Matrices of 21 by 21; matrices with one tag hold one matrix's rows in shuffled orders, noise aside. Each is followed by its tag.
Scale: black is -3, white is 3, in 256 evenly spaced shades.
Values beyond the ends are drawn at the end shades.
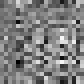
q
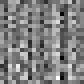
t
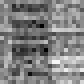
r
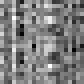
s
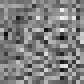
q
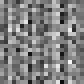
t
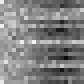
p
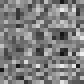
q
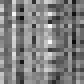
s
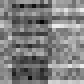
r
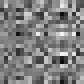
q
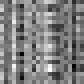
s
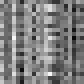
s
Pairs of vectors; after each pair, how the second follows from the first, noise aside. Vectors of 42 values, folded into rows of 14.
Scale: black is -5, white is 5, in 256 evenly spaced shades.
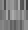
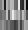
scaled up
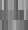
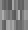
wrapped around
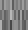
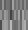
negated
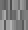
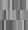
negated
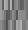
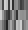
scaled up
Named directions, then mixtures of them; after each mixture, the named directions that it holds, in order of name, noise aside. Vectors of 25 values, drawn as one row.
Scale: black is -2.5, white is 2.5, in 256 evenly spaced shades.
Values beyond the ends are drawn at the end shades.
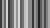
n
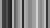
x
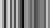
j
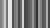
n, x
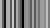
j, x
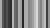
x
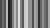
n, x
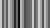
n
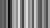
n, x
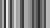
j, n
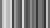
x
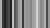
x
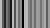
j, x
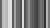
x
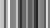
j, x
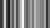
j
